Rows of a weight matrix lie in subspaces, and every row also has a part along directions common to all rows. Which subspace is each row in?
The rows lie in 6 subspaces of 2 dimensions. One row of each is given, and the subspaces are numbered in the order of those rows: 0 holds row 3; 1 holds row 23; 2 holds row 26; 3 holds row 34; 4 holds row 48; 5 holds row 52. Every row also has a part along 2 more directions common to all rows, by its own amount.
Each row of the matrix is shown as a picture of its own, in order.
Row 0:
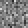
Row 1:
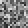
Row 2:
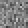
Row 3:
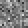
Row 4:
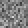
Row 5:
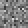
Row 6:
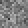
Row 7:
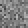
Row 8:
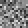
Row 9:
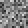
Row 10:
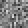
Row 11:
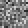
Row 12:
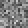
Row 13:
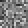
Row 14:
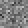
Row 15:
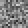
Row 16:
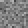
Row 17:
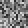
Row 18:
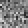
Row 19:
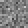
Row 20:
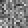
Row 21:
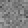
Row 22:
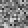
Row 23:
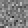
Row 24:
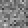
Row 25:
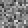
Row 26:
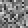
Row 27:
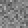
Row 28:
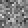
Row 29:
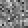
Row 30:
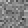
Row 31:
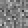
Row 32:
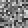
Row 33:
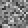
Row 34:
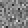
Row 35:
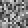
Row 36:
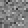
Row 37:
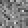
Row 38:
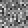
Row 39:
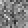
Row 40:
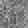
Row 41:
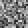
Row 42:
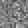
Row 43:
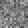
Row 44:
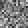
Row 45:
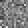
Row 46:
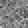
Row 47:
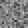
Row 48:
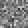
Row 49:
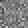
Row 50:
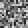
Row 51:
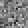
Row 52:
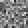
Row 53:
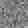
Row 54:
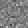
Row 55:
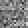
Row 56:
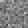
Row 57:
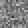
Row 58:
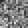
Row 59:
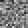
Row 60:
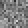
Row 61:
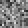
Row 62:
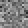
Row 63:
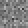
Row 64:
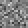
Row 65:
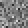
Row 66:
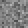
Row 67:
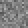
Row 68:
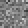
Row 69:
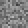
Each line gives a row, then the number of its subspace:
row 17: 5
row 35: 2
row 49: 3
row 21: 2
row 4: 1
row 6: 0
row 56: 5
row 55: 4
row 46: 2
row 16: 5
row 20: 3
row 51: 3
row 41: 1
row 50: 5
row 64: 2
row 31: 0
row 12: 2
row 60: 1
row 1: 5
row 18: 2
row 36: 3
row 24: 4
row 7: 2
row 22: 4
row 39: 0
